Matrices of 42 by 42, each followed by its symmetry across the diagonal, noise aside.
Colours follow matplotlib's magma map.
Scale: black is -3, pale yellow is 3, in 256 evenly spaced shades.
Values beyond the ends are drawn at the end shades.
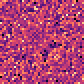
symmetric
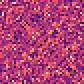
symmetric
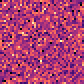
symmetric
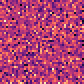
antisymmetric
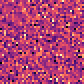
antisymmetric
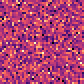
antisymmetric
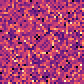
symmetric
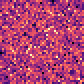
symmetric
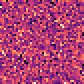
antisymmetric
